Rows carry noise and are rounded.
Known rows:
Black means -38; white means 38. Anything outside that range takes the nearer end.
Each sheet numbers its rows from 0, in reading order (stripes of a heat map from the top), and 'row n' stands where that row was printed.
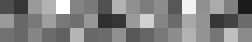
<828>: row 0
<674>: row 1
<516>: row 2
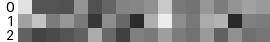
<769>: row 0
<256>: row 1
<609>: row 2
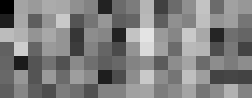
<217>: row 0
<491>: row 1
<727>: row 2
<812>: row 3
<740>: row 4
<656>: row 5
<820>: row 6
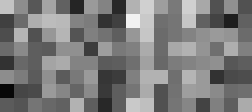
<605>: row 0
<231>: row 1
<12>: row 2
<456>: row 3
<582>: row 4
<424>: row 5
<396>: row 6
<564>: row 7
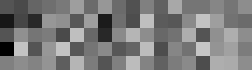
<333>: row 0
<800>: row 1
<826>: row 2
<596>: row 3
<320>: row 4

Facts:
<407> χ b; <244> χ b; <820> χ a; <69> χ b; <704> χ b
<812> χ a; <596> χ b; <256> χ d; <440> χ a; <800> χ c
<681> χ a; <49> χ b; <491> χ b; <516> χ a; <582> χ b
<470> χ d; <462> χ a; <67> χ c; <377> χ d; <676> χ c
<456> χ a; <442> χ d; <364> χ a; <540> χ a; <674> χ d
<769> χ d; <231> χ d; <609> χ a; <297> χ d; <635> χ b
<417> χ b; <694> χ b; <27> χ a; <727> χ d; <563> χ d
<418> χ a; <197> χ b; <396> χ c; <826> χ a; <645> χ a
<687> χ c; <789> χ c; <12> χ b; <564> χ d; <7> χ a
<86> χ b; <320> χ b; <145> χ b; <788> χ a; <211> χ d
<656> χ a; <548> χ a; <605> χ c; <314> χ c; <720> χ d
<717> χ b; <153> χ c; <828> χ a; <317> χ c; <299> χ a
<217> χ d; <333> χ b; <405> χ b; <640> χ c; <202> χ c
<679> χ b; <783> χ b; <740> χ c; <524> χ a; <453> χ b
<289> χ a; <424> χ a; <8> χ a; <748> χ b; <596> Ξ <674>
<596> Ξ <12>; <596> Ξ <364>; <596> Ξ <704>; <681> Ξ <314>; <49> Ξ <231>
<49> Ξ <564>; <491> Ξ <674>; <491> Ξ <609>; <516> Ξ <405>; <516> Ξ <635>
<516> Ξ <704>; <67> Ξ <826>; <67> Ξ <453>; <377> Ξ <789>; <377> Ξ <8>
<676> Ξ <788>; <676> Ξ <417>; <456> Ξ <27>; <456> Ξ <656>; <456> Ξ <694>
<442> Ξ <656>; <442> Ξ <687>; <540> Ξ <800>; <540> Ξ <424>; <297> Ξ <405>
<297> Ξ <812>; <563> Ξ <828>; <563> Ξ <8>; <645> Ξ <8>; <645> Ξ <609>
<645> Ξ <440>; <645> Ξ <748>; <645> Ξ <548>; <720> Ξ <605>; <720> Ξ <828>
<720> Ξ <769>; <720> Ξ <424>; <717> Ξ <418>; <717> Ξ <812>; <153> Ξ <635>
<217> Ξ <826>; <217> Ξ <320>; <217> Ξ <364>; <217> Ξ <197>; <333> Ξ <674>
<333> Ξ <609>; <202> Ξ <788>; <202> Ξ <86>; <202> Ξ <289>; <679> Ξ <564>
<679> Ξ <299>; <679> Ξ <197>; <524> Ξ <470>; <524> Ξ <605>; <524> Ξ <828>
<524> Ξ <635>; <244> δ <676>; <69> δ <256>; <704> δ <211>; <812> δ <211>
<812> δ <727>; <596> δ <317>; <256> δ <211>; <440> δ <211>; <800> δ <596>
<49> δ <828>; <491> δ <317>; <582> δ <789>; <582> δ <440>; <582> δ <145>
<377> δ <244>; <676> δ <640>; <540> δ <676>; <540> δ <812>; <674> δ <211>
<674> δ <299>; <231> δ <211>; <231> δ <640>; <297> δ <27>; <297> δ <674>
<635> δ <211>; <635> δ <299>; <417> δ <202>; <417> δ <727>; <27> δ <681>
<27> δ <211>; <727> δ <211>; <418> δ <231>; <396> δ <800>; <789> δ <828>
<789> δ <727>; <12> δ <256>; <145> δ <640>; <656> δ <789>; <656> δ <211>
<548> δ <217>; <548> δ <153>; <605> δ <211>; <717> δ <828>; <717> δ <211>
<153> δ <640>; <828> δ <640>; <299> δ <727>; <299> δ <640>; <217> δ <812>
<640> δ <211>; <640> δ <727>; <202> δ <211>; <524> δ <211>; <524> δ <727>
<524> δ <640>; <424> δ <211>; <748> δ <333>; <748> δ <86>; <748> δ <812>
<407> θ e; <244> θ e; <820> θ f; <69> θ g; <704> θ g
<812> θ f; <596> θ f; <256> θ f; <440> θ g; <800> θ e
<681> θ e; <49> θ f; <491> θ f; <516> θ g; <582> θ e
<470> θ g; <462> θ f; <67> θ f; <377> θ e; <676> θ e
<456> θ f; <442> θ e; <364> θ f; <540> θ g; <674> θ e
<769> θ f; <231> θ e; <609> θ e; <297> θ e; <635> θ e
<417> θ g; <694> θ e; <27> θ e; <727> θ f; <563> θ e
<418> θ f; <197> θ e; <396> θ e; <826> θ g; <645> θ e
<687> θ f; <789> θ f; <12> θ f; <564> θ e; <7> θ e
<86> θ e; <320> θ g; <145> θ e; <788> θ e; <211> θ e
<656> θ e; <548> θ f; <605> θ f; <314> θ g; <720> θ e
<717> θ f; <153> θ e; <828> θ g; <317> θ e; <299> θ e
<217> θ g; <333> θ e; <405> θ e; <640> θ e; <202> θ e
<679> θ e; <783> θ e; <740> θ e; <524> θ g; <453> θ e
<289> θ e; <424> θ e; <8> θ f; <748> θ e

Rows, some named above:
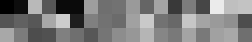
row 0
<314>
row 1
<789>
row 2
<8>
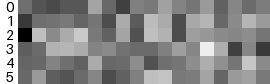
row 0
<609>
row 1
<67>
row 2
<49>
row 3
<524>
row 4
<516>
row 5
<364>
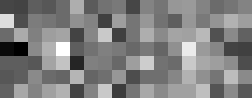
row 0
<645>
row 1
<470>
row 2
<717>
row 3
<153>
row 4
<789>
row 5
<516>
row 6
<717>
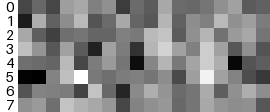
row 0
<748>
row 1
<491>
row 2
<687>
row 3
<605>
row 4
<202>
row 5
<676>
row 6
<826>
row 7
<417>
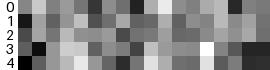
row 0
<256>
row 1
<491>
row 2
<69>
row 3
<640>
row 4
<299>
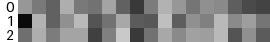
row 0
<635>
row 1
<491>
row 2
<717>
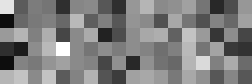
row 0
<211>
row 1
<679>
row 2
<440>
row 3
<145>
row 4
<540>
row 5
<704>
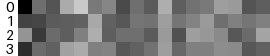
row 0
<244>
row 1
<7>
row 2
<442>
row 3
<582>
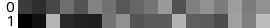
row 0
<317>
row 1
<681>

